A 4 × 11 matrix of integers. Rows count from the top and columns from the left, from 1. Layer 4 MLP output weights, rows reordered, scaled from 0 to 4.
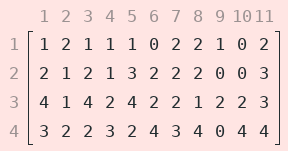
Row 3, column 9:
2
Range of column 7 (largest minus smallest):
1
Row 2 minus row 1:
1 -1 1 0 2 2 0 0 -1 0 1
